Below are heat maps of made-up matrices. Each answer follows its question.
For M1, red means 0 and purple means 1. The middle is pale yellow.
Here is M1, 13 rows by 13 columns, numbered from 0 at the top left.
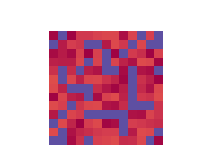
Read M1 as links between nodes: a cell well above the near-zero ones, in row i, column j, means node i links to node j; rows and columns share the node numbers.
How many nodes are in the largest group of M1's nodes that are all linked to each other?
3
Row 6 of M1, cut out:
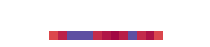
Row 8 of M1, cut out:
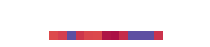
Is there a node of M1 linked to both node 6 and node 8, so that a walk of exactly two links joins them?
yes
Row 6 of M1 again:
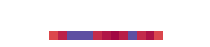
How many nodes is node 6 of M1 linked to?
4
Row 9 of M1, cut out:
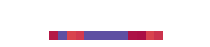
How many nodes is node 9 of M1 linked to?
6
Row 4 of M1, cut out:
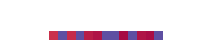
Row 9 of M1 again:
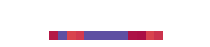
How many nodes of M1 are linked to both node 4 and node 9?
3
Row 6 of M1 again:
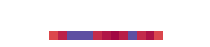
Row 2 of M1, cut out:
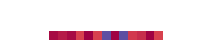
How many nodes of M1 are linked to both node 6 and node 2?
0
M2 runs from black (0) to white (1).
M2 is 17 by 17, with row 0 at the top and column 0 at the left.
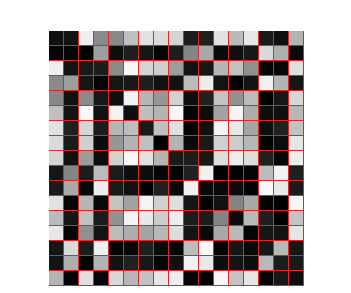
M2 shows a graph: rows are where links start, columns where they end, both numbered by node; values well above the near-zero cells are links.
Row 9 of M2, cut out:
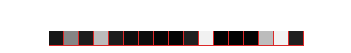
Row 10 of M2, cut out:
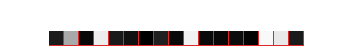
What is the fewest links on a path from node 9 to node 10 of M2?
1
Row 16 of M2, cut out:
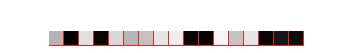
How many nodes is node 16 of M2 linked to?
10
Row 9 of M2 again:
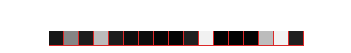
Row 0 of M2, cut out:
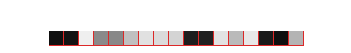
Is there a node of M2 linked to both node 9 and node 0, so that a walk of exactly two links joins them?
yes
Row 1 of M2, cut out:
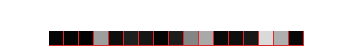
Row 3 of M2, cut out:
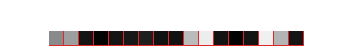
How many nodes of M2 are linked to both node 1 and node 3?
4
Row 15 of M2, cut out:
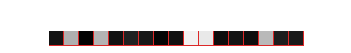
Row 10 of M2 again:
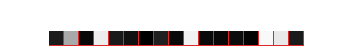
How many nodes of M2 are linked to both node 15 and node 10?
4
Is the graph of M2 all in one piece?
yes
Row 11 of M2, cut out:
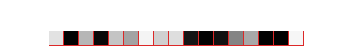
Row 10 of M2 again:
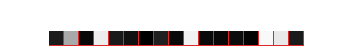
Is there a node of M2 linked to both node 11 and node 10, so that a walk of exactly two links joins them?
no
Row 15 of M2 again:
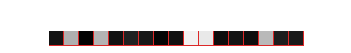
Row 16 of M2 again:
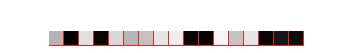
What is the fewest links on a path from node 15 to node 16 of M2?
3
